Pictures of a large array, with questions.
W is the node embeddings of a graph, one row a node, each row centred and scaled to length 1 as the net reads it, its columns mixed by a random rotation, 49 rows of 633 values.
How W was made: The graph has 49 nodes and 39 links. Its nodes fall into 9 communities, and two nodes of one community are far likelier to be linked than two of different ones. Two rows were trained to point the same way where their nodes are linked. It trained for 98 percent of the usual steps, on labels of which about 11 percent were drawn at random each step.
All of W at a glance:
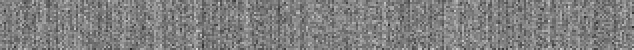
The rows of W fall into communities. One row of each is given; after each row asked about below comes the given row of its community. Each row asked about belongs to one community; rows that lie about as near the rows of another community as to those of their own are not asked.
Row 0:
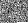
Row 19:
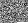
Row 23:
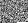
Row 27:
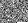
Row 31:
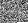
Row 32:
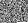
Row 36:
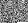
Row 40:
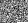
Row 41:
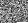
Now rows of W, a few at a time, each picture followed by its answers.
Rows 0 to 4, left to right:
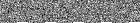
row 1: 40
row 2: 27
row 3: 40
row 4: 31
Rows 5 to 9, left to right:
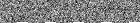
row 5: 23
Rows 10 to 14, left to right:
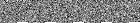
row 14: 23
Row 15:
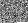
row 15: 19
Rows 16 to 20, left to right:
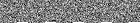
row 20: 23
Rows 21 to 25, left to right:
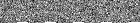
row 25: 0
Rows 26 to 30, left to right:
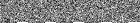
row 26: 36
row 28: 36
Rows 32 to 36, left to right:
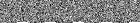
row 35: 31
